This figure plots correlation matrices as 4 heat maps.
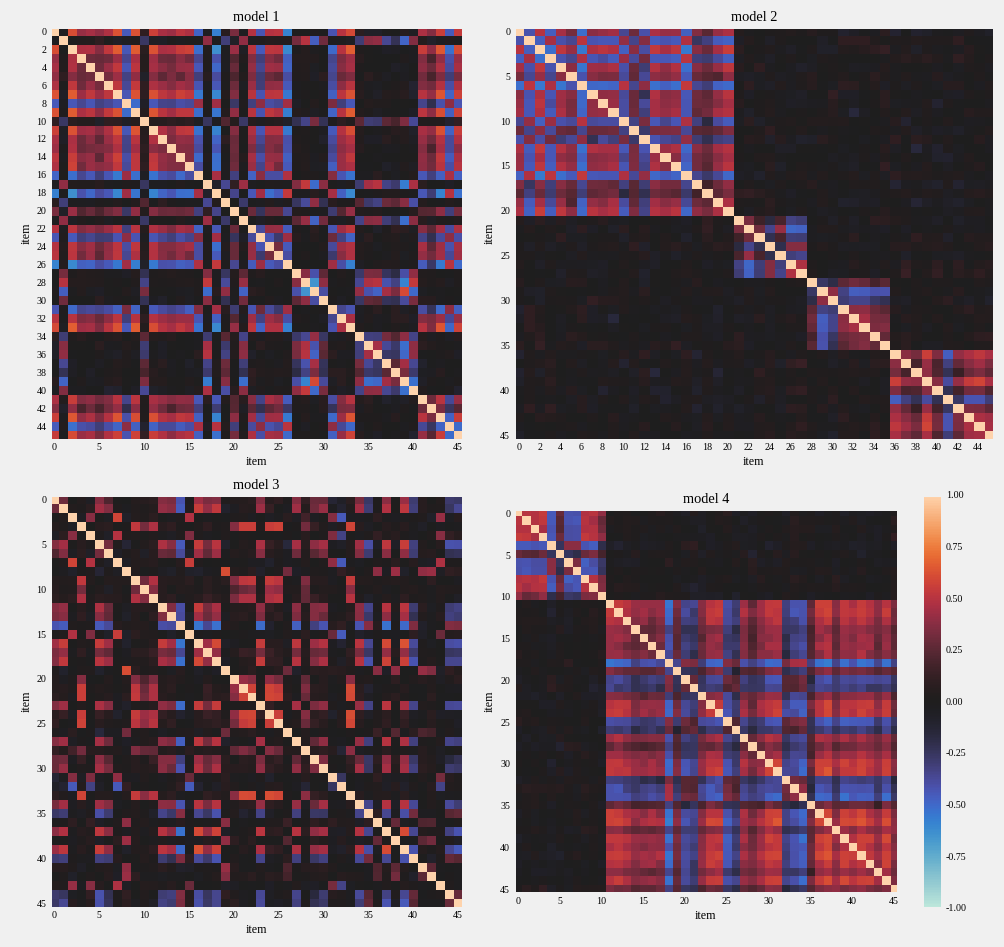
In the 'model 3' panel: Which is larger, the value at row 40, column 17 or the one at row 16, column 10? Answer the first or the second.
the second
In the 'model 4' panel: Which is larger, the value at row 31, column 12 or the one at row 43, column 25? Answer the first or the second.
the first
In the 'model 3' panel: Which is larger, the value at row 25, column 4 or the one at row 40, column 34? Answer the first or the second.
the first
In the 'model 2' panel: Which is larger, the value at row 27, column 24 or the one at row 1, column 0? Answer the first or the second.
the first
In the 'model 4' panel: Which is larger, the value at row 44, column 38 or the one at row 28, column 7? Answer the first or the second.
the first
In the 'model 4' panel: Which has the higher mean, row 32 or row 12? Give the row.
12
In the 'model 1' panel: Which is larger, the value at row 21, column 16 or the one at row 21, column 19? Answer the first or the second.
the first
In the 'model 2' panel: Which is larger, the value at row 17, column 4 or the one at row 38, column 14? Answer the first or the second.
the first
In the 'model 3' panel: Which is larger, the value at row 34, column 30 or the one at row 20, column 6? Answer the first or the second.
the first
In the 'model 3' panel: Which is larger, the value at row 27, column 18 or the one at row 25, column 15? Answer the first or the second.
the first
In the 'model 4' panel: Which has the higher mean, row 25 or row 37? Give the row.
37
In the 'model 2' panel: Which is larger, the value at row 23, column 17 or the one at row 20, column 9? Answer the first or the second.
the second
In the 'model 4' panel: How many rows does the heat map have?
46
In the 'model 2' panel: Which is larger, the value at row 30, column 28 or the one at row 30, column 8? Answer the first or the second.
the second
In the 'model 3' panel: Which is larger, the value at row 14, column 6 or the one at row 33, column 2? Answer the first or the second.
the second
